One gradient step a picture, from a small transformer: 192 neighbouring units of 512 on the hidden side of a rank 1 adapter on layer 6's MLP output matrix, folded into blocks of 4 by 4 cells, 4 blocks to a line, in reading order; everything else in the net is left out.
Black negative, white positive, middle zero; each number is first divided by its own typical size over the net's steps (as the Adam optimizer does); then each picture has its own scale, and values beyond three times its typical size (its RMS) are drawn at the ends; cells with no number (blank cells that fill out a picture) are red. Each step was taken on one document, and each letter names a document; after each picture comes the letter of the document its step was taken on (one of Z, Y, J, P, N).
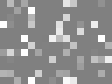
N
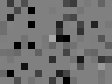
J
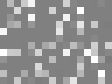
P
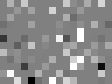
J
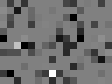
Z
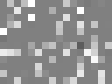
P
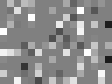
P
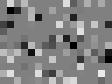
Z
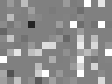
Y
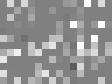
Y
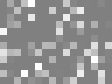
P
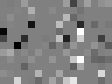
J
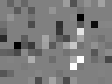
J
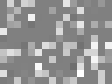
P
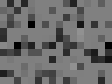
Z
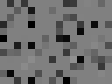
J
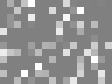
P
